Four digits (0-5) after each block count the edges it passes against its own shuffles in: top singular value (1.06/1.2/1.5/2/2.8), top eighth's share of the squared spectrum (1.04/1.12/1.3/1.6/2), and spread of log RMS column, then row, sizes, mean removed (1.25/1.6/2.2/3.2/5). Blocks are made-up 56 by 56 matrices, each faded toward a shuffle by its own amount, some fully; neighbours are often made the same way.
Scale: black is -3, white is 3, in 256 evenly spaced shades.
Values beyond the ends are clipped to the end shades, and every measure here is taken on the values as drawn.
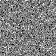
0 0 0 0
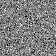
0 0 0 0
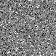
0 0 0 0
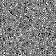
3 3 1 1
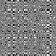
5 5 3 3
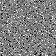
2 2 0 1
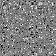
3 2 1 1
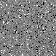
2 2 1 0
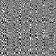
4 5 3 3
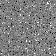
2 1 0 0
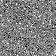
0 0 0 0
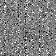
1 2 2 0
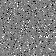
0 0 0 0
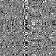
4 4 2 2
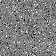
2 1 0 0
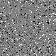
2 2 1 0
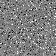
1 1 0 0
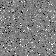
1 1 0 0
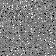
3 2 0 1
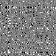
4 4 1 2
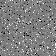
0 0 0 0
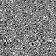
3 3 1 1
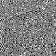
4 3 1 2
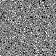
3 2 1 0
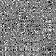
4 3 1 1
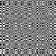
5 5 4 4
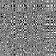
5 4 3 3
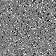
1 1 0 0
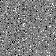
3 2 1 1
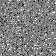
1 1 0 0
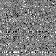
3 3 0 2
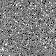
1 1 0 0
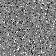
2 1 0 0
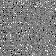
3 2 1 1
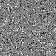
2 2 0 0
